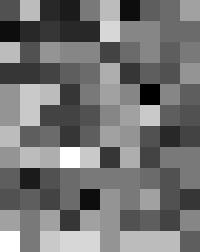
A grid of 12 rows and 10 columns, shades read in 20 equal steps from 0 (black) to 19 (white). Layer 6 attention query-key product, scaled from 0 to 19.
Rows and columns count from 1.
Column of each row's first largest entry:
2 6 1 6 2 2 1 4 5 8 1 1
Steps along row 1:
up down down up up down up up up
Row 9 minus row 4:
3 -2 1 1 1 -4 5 1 0 -2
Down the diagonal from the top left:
6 3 11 7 9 10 11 5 6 4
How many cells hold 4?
9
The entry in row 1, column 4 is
2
